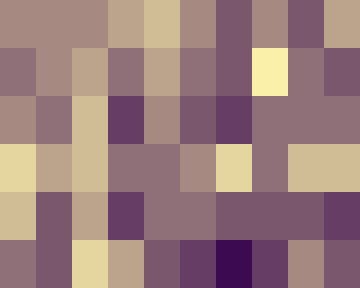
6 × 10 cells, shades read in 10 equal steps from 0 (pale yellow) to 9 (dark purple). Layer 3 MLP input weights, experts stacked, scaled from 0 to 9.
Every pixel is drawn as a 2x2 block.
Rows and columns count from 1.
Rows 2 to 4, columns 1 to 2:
5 4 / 4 5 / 1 3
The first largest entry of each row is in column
7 7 4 4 4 7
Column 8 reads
4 0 5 5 6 7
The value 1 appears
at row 4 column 1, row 4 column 7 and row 6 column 3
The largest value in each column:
5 6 4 7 6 7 9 7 6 7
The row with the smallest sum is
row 4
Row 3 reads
4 5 2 7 4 6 7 5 5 5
